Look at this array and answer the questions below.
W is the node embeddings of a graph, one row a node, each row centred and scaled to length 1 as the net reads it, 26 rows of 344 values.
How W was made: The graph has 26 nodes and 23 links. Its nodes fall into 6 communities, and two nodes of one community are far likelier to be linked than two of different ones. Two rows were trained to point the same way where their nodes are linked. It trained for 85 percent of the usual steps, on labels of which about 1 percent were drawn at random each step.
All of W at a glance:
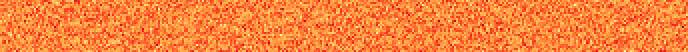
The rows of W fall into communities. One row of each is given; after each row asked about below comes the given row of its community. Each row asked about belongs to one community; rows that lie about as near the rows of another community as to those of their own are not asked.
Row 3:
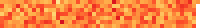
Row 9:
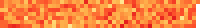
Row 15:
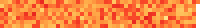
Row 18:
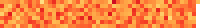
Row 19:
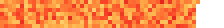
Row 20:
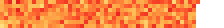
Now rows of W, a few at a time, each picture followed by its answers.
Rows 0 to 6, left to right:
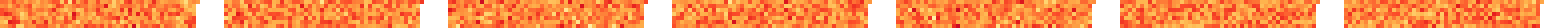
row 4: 9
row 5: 9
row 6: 15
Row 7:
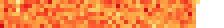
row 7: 18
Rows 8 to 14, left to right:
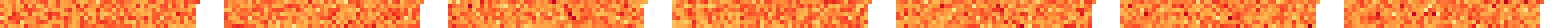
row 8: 3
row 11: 19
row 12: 20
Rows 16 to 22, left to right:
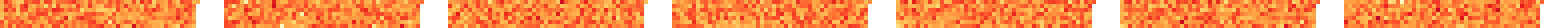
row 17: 9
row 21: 20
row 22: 3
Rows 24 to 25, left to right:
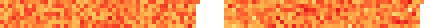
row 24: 3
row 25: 19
